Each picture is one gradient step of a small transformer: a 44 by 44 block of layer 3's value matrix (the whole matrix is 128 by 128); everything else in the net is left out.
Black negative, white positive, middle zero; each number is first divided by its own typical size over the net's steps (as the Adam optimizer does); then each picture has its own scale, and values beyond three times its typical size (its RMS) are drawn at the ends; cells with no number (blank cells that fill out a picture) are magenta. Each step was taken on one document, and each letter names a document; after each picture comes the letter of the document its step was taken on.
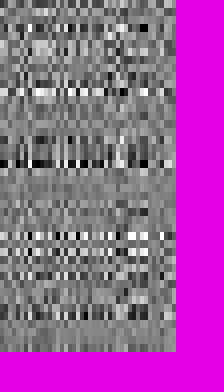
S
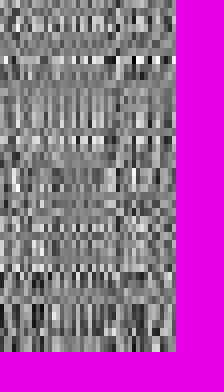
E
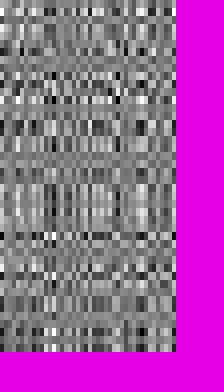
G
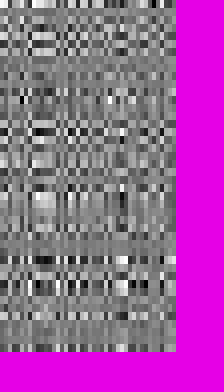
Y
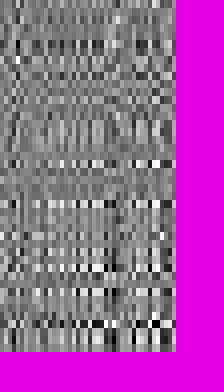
E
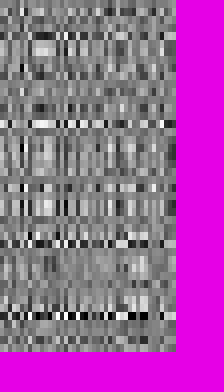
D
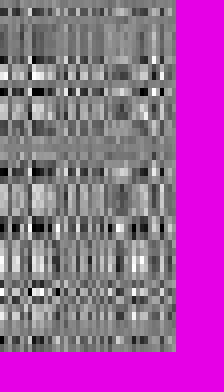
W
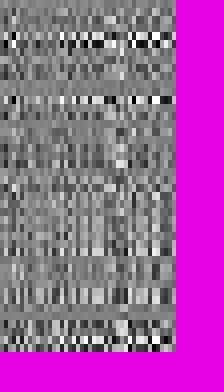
E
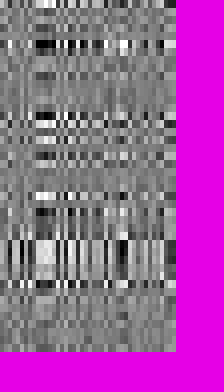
Y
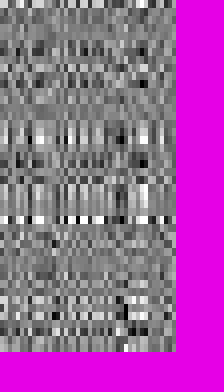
S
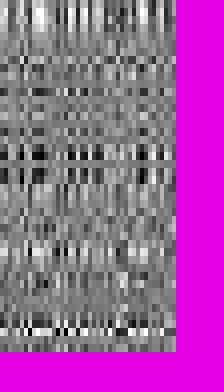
D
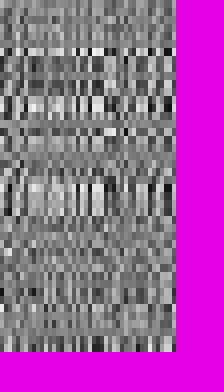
G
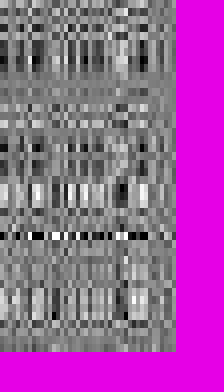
W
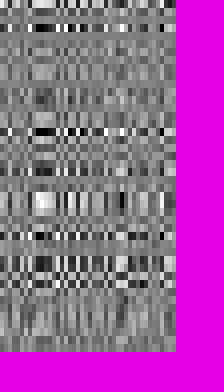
Y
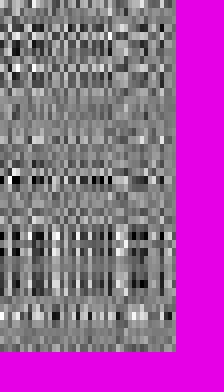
W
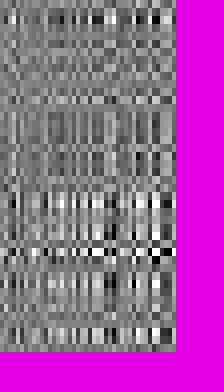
E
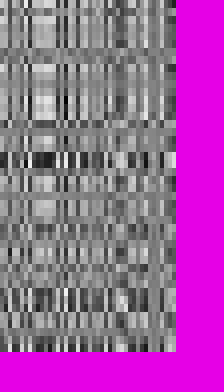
D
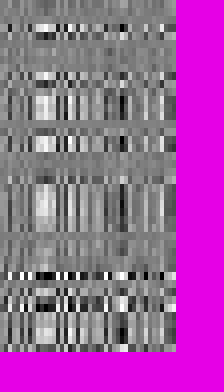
Y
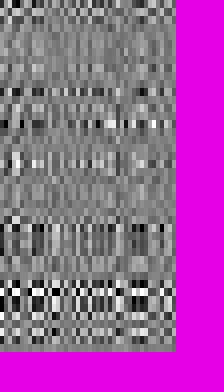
W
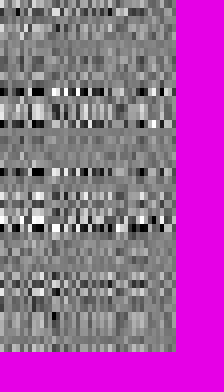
W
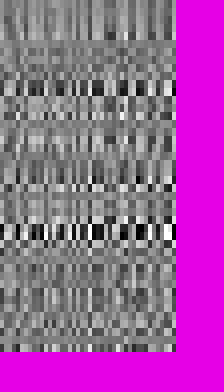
G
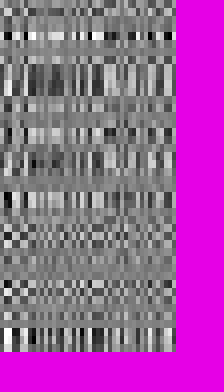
G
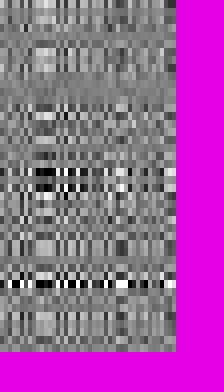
Y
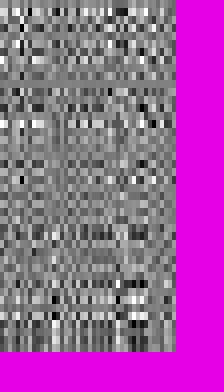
S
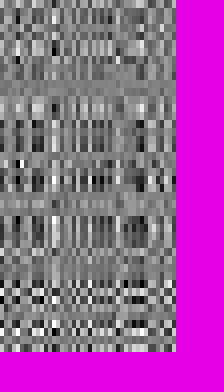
W
